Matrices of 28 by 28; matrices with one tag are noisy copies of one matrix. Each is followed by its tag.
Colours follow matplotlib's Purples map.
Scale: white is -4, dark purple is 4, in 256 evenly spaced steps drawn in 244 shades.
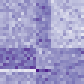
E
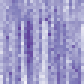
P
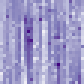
P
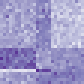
E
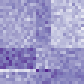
E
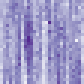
P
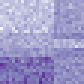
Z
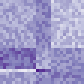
E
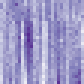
P
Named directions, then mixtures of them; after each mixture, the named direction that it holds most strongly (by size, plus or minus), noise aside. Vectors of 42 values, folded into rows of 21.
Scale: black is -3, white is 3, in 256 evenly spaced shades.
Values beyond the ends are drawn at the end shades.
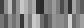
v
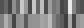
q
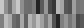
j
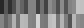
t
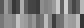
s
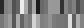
v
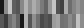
j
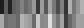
t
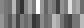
s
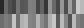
t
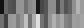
t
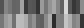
s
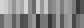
t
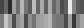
q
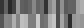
t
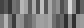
q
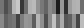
s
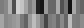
v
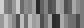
j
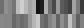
v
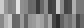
j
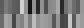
q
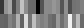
v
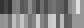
t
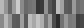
j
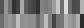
s
